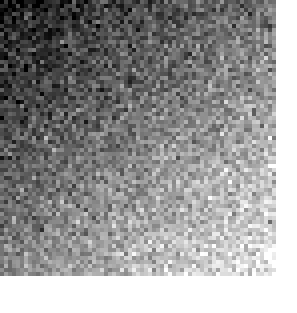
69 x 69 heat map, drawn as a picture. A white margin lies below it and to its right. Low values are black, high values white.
Mirror symmetry: none. Average level on the scale: 50%. Ninth with the highest average: bottom right. Slope: up to the bottom right.
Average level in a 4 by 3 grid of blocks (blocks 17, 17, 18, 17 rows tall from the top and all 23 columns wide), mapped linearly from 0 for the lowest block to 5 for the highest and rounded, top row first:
012
123
234
345
